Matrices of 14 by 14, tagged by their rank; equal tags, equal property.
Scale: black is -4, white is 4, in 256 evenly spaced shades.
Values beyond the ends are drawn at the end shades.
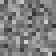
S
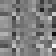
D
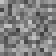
S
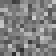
S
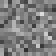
S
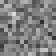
S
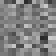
D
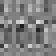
D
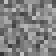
S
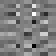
D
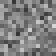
S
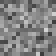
S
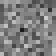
S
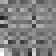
D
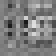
D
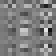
D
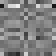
D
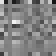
D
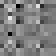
D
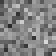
S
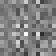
D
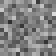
S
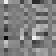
D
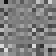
D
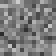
S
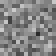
S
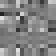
D
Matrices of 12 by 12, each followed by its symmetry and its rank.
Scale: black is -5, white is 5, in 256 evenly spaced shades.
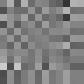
antisymmetric, rank two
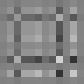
symmetric, rank one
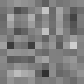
antisymmetric, rank two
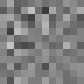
antisymmetric, rank two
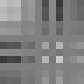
symmetric, rank one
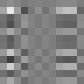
neither, rank one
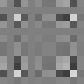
symmetric, rank one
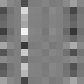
neither, rank one
